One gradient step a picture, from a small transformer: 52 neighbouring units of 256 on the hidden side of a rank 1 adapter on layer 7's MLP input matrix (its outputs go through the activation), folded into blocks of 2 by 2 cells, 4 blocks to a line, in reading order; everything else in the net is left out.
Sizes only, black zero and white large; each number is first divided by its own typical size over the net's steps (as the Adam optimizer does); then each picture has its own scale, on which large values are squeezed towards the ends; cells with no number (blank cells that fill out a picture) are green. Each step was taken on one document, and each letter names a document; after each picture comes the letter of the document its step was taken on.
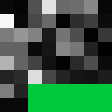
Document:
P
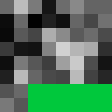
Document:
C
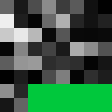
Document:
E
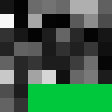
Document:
P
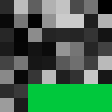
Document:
C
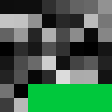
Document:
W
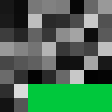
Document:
W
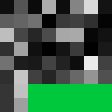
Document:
W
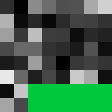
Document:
P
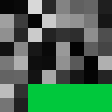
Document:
C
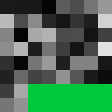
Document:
W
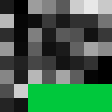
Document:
P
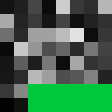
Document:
W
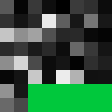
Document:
E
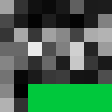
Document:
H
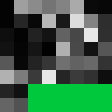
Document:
C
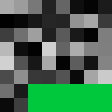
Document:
H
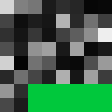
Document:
H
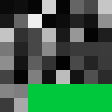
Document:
W
